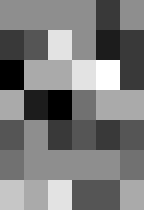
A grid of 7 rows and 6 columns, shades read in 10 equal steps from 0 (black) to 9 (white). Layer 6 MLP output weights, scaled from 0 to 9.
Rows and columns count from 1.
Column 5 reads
2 1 9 6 2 5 3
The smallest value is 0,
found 2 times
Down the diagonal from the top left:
5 3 6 4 2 4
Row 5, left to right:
3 5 2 3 2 3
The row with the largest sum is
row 7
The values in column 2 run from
1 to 6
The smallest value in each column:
0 1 0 3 1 2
